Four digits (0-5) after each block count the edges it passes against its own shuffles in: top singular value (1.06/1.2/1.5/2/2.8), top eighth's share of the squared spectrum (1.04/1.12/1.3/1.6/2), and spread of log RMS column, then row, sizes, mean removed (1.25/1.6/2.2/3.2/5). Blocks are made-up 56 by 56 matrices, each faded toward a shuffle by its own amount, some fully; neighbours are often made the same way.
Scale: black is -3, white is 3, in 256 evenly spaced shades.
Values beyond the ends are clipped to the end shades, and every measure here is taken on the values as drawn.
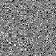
3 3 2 1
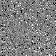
3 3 1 0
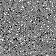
0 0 0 0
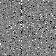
2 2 1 0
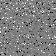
2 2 0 1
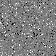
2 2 0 0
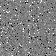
1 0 0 0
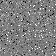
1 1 0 0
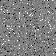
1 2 1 0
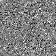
0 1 0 2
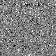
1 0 0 1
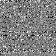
2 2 0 3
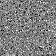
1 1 0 1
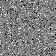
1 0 0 0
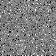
1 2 0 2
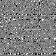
3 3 1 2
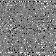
2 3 0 2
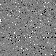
2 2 0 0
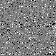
2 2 1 2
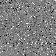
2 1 0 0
